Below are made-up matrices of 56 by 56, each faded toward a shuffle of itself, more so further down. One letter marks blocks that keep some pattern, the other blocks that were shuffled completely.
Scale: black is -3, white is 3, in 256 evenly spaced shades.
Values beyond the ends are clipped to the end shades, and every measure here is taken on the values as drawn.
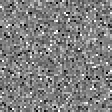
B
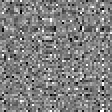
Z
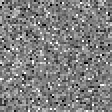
B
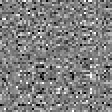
Z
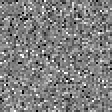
B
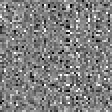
Z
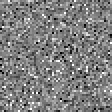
B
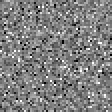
B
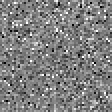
B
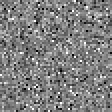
B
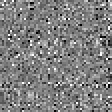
Z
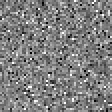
B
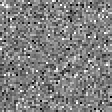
B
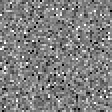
B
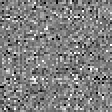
Z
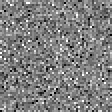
B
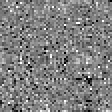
Z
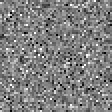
B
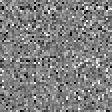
Z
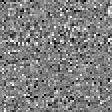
Z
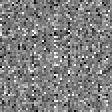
Z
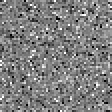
B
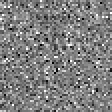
Z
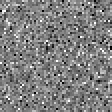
B
